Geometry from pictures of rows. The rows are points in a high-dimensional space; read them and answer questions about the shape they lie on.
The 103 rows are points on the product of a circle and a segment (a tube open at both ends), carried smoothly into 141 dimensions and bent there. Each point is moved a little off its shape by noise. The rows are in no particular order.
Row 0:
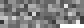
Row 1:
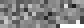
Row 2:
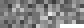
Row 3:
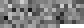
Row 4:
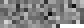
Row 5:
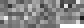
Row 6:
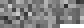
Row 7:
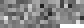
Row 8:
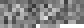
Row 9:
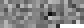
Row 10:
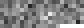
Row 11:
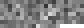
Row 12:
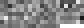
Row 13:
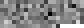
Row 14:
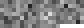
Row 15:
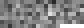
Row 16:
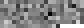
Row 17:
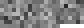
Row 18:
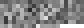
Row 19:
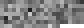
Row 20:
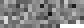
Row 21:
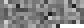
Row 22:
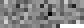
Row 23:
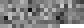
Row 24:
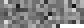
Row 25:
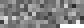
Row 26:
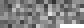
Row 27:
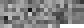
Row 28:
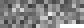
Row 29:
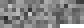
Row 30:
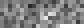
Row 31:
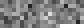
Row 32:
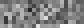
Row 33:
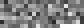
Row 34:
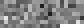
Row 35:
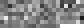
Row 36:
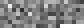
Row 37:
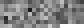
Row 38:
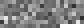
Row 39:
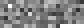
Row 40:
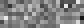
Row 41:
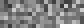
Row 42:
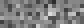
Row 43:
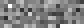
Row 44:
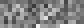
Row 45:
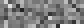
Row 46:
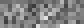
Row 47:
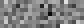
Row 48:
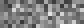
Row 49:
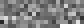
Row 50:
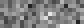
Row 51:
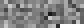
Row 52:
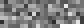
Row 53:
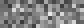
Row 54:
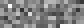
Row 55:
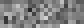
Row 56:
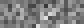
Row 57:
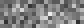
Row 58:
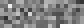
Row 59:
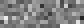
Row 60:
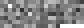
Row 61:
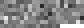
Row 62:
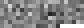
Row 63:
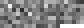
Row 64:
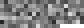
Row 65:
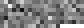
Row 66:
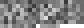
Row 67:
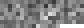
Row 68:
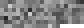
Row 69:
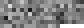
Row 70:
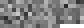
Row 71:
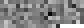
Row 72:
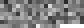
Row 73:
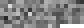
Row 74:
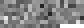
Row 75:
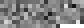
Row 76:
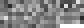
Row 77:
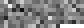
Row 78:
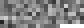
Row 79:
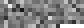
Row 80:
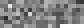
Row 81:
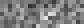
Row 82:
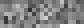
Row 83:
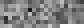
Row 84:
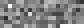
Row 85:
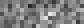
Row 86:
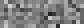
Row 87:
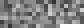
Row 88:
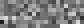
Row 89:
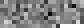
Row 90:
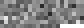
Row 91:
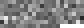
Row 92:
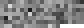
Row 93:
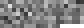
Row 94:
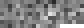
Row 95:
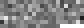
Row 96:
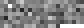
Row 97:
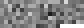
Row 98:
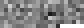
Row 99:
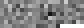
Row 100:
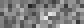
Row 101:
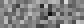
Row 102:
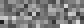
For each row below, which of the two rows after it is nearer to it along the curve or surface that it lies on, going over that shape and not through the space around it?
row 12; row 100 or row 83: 100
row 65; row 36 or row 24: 24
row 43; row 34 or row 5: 34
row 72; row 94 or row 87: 94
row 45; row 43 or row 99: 43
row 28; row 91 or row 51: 91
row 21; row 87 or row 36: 36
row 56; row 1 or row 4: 1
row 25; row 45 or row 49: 49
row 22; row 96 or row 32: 96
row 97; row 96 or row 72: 96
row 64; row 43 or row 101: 101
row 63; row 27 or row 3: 27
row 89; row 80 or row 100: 80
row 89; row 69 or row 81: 69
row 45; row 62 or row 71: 71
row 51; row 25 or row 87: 25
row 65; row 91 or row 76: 91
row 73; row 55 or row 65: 55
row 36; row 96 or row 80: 80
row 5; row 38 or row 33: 38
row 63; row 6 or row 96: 6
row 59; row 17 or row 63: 63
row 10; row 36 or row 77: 36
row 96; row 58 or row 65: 65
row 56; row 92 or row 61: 92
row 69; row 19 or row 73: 19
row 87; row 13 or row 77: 13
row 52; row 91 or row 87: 91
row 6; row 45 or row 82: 82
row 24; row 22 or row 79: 79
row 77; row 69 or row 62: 69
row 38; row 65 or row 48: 48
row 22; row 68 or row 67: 68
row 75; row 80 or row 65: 65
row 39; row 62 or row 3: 62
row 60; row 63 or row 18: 63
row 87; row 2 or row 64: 2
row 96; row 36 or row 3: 3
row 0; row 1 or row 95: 1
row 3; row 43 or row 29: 43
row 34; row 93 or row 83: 93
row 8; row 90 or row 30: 30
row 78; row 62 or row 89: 89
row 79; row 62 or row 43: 43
